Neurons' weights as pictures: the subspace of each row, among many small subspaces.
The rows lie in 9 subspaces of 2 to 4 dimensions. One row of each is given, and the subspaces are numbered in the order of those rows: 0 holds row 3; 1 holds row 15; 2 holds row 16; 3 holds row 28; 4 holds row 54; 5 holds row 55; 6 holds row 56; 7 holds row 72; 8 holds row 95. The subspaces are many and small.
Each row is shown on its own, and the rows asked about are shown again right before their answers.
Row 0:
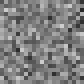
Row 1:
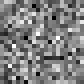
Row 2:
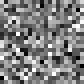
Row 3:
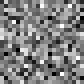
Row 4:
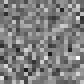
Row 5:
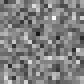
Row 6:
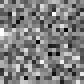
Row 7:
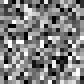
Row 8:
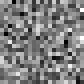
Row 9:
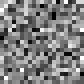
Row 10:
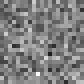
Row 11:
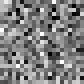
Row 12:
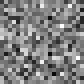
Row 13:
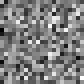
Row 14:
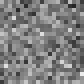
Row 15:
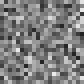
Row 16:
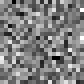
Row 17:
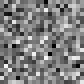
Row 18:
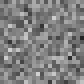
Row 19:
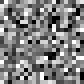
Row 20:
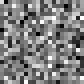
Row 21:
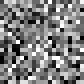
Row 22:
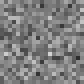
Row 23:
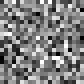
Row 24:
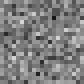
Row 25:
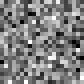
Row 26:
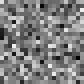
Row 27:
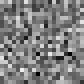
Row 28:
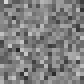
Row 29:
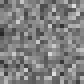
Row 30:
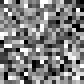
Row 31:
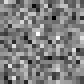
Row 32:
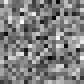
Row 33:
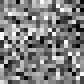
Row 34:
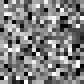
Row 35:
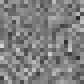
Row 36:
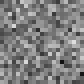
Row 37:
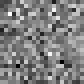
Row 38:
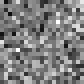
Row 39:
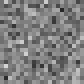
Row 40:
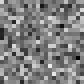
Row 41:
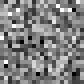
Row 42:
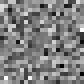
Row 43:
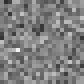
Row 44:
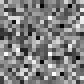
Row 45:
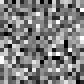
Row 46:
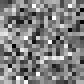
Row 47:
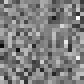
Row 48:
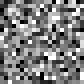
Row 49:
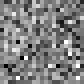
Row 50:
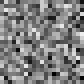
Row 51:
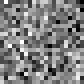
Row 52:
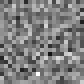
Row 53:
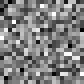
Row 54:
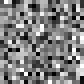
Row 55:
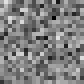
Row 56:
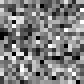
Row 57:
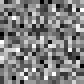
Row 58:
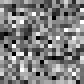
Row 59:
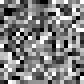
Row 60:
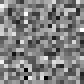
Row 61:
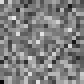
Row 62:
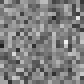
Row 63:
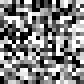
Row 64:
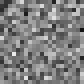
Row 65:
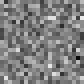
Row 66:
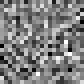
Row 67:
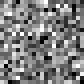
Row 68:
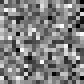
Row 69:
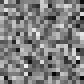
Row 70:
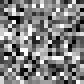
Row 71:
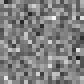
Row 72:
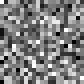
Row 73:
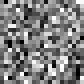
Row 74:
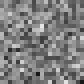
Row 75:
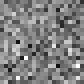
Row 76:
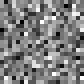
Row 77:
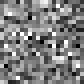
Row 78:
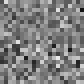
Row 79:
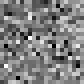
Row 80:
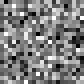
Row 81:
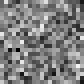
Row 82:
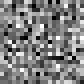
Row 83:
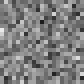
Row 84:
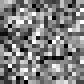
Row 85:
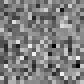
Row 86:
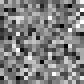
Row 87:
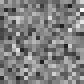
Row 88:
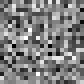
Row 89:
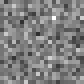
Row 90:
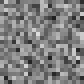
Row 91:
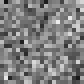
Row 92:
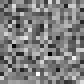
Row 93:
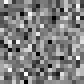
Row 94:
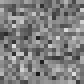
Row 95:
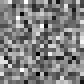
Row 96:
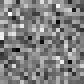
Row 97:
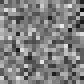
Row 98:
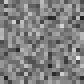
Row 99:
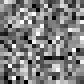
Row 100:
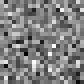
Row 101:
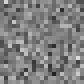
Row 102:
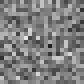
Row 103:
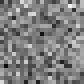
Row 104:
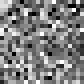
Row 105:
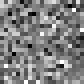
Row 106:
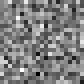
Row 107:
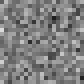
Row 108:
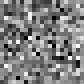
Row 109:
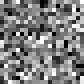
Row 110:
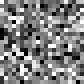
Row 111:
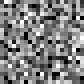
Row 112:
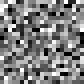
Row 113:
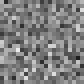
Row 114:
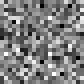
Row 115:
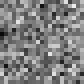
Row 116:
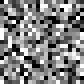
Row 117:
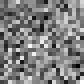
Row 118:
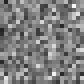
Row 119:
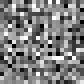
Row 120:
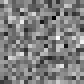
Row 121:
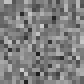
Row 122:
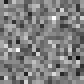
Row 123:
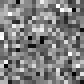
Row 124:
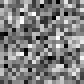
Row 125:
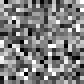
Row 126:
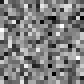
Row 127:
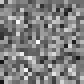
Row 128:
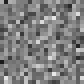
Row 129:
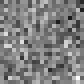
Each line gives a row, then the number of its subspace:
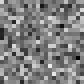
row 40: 6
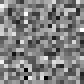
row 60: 5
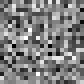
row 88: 4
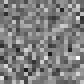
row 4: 8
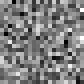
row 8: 2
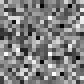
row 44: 0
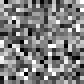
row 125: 3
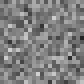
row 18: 3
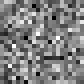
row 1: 1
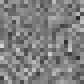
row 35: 8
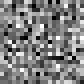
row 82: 4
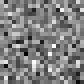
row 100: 2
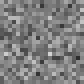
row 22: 0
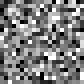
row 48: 7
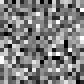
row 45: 2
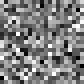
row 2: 4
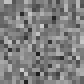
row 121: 8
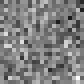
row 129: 2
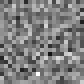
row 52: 8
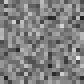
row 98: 0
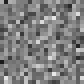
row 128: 5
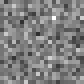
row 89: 6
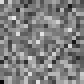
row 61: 5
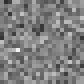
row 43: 2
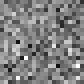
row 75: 2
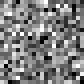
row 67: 4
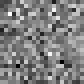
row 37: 7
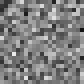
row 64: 5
